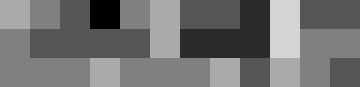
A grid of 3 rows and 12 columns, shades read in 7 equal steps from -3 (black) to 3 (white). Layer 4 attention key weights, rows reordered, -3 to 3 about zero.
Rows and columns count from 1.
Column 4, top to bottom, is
-3 -1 1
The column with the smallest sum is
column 9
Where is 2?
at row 1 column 10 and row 2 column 10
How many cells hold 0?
12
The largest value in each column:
1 0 0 1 0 1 0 1 -1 2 0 0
